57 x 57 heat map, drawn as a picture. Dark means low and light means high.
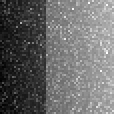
Slope: up to the right. Stripes: none. Average level on the scale: 40%. Seam: vertical, 40% of the way across, the right part higher.
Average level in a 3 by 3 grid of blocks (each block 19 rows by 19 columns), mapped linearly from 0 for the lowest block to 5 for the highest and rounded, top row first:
035 | 035 | 035
